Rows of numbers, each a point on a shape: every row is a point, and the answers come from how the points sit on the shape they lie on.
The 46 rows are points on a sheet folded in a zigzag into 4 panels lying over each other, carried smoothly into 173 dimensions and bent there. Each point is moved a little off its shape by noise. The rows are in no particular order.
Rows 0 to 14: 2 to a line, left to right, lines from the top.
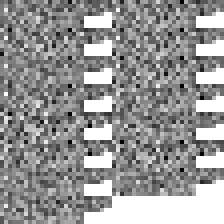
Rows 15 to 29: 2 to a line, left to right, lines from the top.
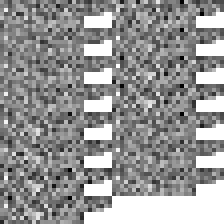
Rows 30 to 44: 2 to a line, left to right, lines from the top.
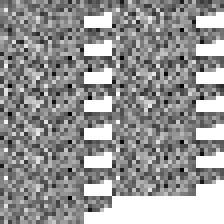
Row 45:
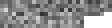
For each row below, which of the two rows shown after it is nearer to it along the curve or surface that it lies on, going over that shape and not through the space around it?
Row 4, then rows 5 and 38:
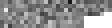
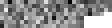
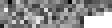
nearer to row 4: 38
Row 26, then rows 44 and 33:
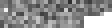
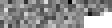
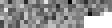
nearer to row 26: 44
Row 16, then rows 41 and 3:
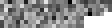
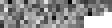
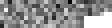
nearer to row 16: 41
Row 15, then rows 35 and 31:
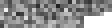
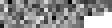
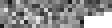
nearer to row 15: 35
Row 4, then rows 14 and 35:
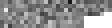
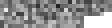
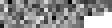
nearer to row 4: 14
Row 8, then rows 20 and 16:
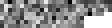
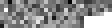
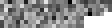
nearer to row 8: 16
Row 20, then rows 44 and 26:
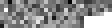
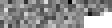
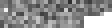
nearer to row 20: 44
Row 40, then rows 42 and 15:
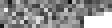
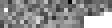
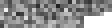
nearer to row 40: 42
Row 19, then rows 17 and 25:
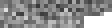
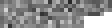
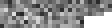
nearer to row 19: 25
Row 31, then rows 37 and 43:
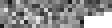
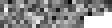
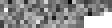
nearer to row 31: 37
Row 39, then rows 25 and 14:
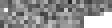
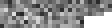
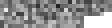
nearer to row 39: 14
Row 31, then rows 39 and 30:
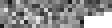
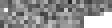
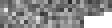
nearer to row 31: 30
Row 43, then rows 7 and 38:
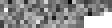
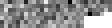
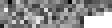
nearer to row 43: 7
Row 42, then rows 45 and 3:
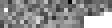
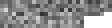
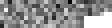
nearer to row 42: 45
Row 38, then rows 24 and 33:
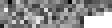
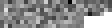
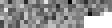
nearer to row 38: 24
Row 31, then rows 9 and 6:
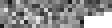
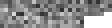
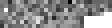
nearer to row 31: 9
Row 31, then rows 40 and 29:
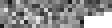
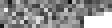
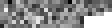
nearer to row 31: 29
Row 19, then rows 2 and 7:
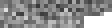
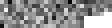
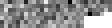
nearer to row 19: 2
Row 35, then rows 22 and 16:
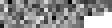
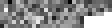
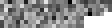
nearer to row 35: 16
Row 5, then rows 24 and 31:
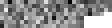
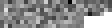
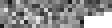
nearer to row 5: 24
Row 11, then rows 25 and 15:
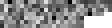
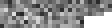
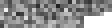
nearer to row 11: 15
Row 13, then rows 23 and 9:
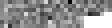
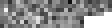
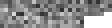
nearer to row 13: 23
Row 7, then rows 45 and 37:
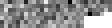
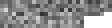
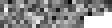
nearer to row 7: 37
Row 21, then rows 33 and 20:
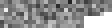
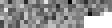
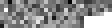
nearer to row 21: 20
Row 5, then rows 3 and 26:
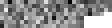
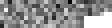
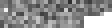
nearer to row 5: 3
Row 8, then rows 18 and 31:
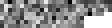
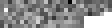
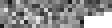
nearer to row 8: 18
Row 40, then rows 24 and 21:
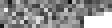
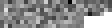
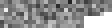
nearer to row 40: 24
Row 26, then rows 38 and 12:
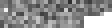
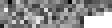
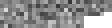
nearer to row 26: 12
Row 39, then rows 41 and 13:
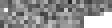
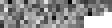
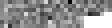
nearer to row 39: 13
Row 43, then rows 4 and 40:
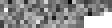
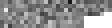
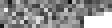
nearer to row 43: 4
